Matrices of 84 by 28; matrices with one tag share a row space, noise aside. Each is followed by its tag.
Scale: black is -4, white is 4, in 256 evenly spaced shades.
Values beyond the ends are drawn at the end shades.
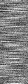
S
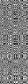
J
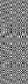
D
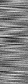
S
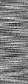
S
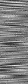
S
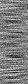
S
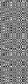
D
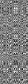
J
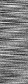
S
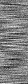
S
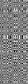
J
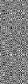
D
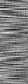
S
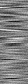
S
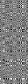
D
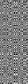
J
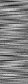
S
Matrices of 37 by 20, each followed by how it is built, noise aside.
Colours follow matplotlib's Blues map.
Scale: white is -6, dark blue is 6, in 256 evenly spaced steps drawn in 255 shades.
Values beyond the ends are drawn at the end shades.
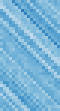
Toeplitz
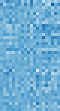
low rank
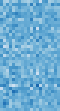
low rank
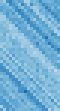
Toeplitz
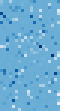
sparse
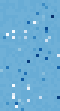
sparse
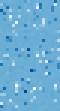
sparse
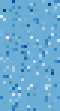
sparse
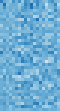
low rank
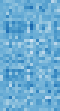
low rank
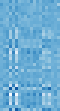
low rank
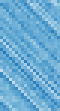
Toeplitz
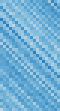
Toeplitz
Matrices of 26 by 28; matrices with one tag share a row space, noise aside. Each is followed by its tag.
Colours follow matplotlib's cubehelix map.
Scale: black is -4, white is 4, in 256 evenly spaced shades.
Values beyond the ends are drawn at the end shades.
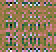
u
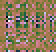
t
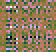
u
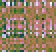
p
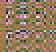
t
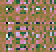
t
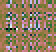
u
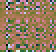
t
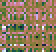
p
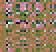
t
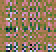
u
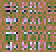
u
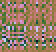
p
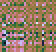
p
